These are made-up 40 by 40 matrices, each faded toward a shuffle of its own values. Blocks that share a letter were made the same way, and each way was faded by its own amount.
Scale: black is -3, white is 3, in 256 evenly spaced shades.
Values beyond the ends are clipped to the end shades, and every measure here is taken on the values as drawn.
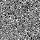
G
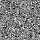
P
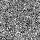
G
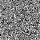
G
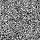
G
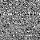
P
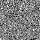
P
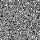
G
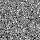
G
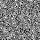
G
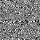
P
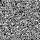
G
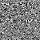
P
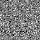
P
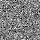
G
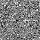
P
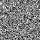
G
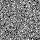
G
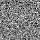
P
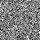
G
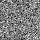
G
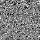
P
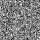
G
